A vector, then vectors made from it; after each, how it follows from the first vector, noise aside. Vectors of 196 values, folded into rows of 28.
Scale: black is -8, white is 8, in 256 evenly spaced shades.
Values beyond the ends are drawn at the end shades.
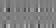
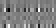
scaled up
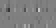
partly zeroed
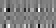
scaled up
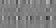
reversed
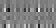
scaled up
